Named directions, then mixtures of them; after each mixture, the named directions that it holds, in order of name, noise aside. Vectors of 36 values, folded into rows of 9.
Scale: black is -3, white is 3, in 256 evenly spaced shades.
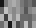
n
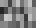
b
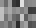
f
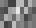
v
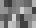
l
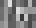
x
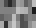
l, v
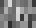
n, x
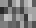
b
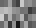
f, n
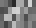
v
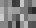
f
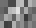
v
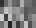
f, n
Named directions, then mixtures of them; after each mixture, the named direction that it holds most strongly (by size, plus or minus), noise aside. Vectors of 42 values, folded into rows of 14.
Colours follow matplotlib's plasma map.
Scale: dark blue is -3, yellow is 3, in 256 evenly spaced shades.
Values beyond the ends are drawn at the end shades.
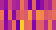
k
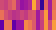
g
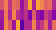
k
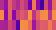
k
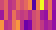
g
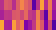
g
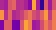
g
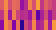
k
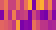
k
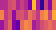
g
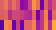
g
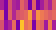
k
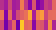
k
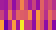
k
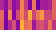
k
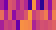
k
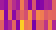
k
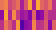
k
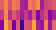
k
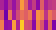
k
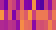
k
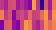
g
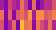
k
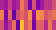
k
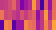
g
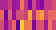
k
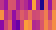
g
